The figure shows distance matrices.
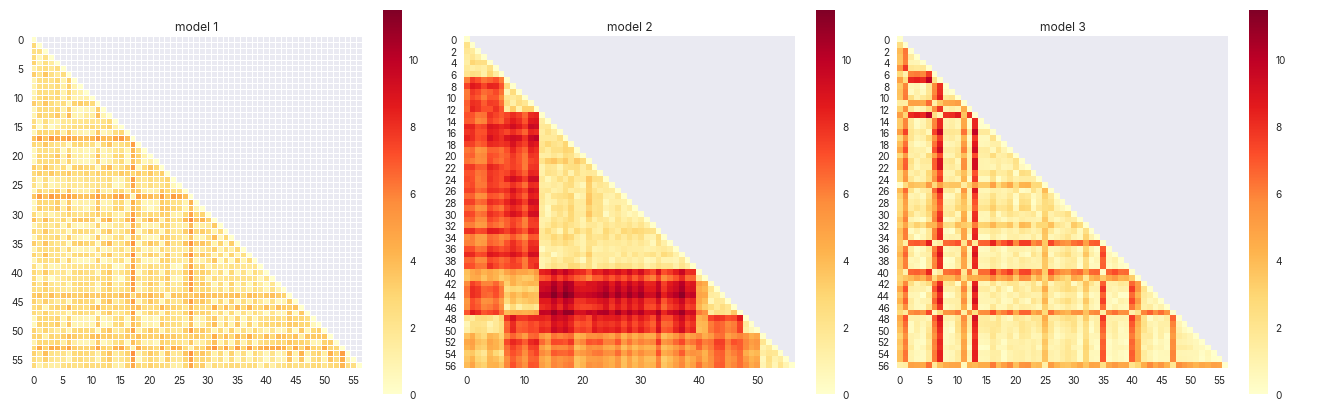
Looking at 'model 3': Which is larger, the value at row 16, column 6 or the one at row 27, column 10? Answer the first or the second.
the first
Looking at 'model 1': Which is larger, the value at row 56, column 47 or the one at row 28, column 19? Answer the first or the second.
the first
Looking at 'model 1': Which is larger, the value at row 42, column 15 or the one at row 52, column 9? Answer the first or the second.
the first
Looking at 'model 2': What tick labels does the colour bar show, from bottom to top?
0, 2, 4, 6, 8, 10
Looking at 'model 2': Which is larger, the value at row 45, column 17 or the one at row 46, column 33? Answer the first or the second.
the first
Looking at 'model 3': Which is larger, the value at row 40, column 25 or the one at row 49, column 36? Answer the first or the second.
the first
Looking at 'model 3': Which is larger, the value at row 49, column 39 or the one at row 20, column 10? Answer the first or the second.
the second
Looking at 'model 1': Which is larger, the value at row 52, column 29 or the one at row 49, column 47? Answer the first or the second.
the second
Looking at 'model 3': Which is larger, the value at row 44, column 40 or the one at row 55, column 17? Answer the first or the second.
the first
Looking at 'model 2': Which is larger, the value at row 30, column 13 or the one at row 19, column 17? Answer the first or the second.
the second
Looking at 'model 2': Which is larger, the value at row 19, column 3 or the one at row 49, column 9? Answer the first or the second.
the second
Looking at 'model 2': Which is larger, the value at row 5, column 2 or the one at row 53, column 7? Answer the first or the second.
the second
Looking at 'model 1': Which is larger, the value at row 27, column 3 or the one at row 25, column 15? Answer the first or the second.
the first
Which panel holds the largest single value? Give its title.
model 2
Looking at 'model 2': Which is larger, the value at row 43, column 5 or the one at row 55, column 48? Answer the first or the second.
the first
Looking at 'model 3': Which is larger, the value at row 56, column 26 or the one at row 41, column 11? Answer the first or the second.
the first
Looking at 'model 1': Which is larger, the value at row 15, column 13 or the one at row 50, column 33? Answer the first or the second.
the first
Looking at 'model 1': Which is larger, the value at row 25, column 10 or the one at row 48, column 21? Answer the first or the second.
the first
